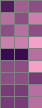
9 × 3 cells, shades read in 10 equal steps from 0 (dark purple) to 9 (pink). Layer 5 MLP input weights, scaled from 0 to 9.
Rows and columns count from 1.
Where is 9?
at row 4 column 3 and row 6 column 3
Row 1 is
1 5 4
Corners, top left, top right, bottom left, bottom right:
1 4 3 6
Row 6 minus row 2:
-2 0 2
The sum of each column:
32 36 54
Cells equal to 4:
8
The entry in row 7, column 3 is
3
